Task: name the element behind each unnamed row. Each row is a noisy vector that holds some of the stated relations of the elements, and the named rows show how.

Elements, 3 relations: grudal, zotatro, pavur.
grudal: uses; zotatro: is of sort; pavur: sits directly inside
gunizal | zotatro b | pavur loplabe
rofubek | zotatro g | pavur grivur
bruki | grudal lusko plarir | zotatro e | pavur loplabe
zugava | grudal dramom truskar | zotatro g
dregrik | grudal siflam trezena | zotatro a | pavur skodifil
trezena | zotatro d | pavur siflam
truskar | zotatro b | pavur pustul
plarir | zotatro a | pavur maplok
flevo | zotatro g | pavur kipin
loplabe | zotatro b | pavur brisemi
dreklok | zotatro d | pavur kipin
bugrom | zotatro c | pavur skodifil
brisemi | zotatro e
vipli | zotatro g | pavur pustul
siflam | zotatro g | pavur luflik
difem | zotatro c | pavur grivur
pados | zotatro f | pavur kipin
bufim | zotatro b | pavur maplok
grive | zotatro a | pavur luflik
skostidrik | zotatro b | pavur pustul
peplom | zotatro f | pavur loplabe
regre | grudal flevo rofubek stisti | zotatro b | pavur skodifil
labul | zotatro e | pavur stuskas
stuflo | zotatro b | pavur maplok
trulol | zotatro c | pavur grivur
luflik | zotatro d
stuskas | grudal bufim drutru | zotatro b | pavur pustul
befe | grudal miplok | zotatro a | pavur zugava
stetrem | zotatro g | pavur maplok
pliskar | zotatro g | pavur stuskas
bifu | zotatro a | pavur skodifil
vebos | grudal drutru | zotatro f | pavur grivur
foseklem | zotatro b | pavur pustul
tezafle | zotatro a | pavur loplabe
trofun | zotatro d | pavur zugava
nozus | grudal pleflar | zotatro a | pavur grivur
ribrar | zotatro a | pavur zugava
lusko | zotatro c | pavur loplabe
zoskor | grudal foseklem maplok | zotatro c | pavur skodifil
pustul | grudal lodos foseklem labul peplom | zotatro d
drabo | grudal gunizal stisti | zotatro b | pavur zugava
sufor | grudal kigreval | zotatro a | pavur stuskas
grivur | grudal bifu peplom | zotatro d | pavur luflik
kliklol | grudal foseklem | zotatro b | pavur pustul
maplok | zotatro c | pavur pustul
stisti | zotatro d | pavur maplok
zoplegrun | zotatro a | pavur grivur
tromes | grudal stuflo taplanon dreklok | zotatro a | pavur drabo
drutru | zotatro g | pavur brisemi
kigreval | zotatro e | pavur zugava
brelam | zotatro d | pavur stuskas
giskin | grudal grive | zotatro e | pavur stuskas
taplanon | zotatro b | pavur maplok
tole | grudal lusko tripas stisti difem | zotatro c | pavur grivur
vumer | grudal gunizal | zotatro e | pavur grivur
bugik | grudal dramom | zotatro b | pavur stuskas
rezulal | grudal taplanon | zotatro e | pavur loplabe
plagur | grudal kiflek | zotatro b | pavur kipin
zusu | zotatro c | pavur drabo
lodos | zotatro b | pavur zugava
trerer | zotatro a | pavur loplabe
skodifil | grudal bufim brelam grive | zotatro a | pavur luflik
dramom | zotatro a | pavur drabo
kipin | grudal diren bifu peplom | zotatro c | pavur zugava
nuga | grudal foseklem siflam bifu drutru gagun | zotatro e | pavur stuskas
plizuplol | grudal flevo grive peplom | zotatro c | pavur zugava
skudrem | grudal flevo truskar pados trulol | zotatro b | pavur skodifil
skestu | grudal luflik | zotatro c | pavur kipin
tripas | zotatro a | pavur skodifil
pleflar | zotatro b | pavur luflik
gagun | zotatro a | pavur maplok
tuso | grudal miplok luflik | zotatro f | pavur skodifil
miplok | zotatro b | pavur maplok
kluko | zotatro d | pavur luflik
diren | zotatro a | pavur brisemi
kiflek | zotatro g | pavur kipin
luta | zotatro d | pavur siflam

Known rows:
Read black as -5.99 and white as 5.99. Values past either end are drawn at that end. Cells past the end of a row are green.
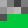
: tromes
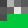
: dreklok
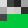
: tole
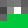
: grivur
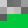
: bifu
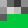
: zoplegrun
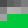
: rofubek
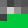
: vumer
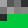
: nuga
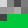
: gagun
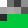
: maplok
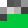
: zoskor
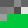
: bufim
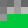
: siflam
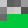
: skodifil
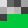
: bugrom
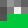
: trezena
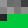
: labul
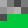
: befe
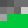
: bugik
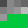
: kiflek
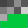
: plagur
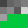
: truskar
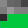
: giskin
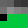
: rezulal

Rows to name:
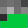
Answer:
kigreval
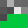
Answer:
brelam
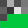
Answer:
stisti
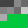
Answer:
drabo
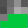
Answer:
tuso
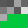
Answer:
lodos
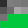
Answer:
pados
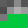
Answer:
vebos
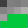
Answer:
flevo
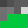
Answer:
loplabe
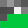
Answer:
pustul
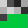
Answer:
difem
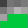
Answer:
zugava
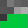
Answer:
peplom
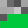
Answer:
tripas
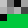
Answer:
lusko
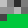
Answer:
sufor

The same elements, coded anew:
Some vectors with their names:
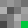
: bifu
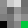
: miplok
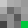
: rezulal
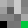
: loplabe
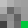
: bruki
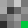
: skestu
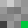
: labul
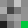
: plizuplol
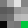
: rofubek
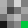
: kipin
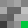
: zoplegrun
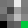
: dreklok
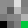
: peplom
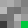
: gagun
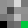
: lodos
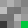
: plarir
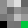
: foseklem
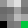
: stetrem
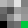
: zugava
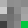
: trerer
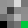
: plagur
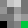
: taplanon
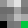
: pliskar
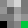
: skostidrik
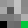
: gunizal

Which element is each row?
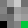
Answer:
pleflar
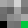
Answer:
drutru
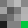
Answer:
tole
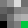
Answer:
vebos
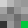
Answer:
brisemi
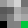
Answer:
siflam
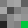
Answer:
zoskor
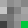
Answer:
diren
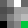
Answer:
grivur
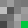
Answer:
tripas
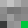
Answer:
giskin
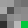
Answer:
skodifil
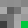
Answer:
grive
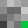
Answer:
vumer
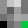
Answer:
bugik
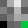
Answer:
stisti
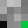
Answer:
maplok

